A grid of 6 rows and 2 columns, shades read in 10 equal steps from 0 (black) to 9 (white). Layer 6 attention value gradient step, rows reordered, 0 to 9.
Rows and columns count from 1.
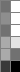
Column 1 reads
4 5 4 6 6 2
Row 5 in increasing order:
4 6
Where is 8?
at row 4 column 2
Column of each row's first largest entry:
2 2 2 2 1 1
